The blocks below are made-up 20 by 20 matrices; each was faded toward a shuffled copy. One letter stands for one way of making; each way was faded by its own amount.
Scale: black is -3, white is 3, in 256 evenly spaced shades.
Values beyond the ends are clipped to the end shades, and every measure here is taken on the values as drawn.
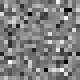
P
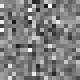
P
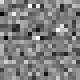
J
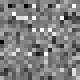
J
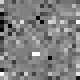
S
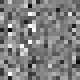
P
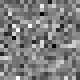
J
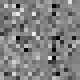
S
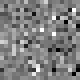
J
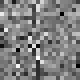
P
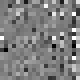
S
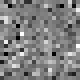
J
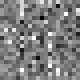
P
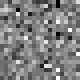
P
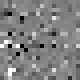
S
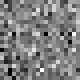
J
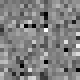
S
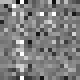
S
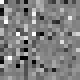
S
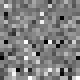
J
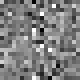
P
